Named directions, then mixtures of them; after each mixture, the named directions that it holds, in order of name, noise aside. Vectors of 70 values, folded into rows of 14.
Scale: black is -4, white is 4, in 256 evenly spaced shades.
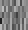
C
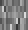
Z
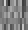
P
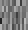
C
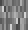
Z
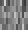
P, Z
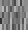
C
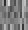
P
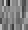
C, P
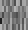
C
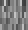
P, Z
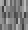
P, Z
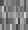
Z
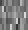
Z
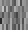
C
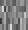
C, Z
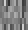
P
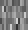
Z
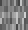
C, Z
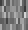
P, Z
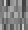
P
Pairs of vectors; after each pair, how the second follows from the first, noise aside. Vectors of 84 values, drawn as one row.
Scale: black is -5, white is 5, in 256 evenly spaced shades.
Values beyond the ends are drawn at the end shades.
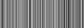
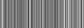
negated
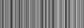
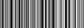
scaled up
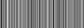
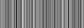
wrapped around
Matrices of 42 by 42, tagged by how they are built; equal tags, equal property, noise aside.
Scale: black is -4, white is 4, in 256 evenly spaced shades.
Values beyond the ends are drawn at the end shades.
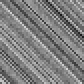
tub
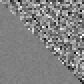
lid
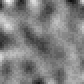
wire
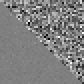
lid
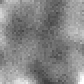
wire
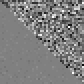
lid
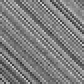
tub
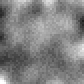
wire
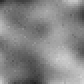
wire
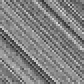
tub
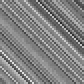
tub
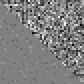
lid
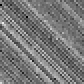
tub
